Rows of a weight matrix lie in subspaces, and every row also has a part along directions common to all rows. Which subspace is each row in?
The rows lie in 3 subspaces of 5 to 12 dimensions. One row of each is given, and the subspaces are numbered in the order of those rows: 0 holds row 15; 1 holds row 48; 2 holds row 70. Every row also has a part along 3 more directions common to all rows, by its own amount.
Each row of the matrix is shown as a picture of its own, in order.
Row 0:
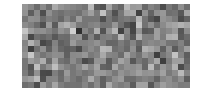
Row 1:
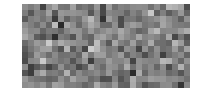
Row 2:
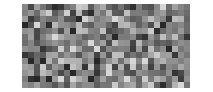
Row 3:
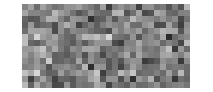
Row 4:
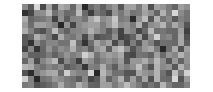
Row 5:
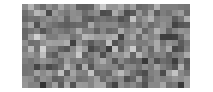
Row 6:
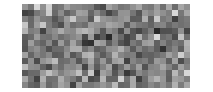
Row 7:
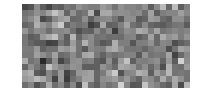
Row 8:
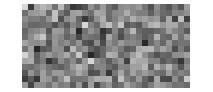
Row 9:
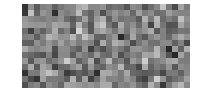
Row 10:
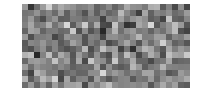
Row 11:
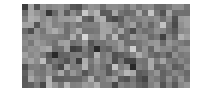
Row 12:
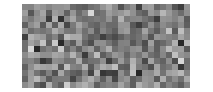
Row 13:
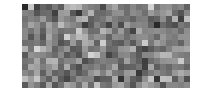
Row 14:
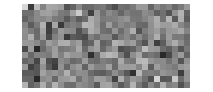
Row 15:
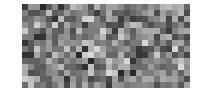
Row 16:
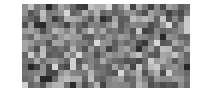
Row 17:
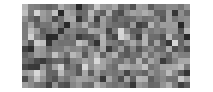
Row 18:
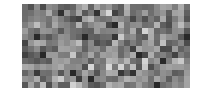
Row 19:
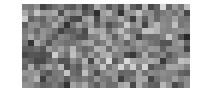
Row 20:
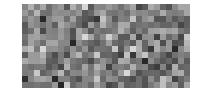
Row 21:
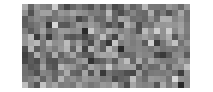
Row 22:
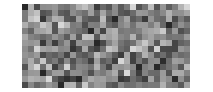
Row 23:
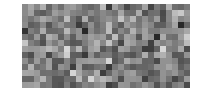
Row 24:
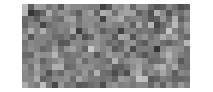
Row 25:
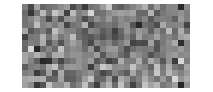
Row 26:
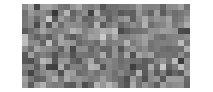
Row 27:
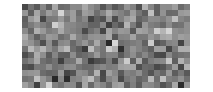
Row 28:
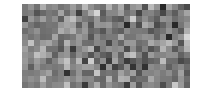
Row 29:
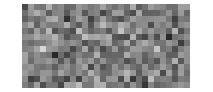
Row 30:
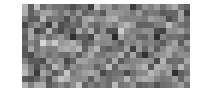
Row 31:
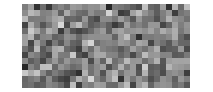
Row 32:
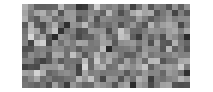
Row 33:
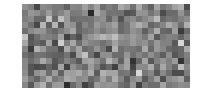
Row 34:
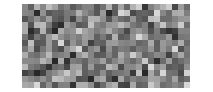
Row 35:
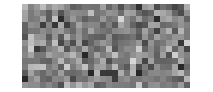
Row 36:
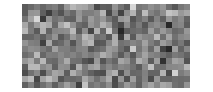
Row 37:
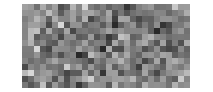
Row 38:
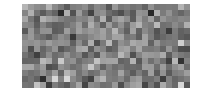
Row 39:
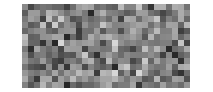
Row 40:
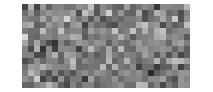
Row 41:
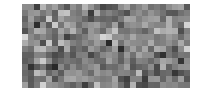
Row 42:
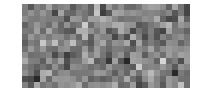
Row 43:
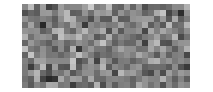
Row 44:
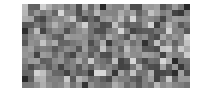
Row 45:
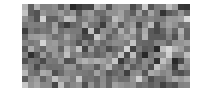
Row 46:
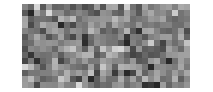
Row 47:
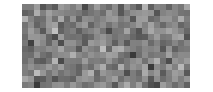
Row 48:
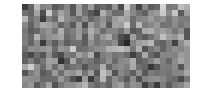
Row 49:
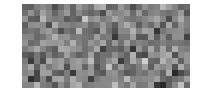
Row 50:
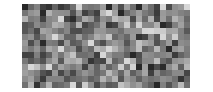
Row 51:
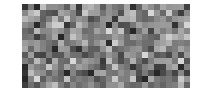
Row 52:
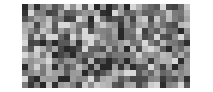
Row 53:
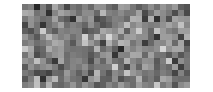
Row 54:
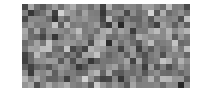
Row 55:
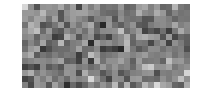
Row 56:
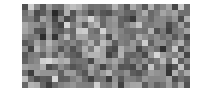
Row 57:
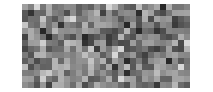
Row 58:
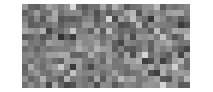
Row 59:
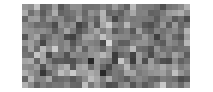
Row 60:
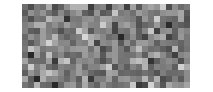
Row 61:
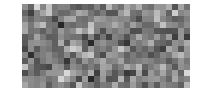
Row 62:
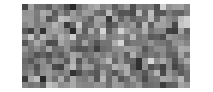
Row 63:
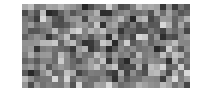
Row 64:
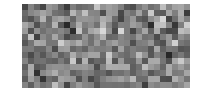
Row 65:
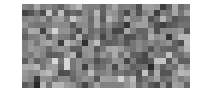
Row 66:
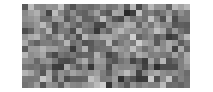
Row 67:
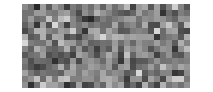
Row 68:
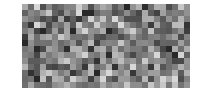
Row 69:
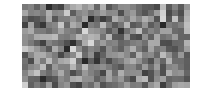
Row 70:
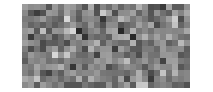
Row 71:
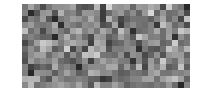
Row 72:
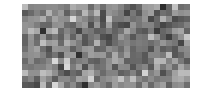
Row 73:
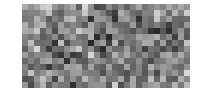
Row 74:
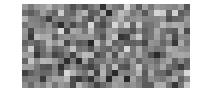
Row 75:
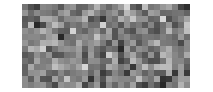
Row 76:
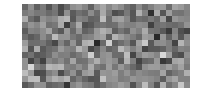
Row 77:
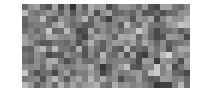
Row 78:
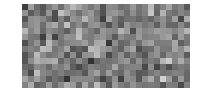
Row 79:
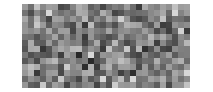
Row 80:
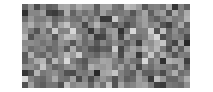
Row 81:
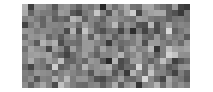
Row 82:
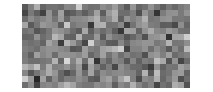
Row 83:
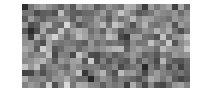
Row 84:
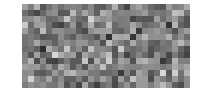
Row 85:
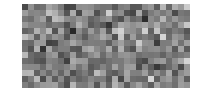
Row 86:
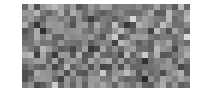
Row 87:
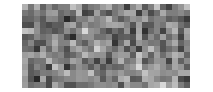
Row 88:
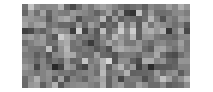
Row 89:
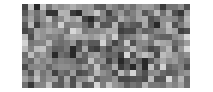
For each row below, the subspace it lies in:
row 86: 2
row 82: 1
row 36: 2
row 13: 0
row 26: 0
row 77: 2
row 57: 1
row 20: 2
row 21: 0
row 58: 2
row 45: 2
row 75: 2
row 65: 1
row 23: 2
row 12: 0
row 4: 1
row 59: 2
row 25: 0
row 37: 1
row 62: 2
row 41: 0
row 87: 2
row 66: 2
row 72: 1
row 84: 2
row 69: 2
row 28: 1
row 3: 2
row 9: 2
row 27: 0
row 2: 2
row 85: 2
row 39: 0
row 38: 0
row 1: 0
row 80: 2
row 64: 2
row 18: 2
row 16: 2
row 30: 2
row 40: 2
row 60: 2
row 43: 2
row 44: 2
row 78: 0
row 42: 2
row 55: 1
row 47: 1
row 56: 0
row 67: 0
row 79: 1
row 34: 1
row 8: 0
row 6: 1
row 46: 1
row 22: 2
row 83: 1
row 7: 0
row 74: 1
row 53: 1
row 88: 2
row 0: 2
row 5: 2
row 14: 0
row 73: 1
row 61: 1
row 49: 2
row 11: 2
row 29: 2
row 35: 0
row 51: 2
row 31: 1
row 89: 0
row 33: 0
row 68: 2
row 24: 2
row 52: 2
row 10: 2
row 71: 0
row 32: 1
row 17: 1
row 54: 0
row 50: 1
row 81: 2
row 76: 0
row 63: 0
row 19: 1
